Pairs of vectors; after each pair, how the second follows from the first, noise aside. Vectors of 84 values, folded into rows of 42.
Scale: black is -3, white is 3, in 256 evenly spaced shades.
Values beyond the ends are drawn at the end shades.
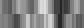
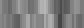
shrunk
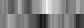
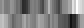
wrapped around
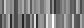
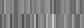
shrunk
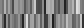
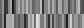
wrapped around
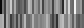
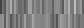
shrunk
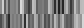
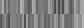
shrunk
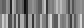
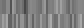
shrunk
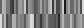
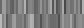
shrunk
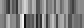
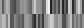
wrapped around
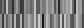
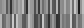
wrapped around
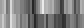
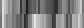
wrapped around
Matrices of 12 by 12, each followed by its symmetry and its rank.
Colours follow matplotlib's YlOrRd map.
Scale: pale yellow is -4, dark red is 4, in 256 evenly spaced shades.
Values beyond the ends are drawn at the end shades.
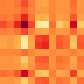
symmetric, rank one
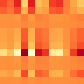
neither, rank one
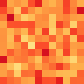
neither, full rank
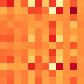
neither, rank two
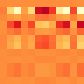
neither, rank one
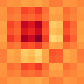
symmetric, rank one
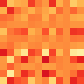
neither, rank two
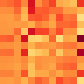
neither, rank two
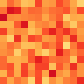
neither, full rank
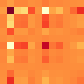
symmetric, rank one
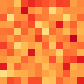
neither, full rank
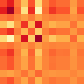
symmetric, rank one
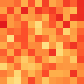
neither, full rank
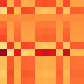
neither, rank one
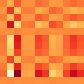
neither, rank one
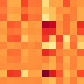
neither, rank two
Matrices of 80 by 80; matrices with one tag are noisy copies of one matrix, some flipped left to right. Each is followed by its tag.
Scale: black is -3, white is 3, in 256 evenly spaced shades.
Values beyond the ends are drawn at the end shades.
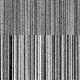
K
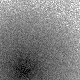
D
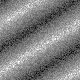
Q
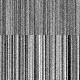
K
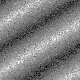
Q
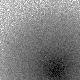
D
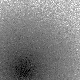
D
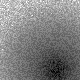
D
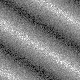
Q
